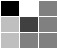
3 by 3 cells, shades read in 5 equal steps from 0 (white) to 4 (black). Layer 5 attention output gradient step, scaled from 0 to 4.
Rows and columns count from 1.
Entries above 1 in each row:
2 2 2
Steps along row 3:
up same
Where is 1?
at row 2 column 1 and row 3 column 1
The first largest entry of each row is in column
1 2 2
